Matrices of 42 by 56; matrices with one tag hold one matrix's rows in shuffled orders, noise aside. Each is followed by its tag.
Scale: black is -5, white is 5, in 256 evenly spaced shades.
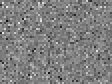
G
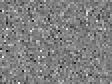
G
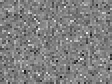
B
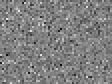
G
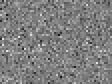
G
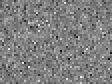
B
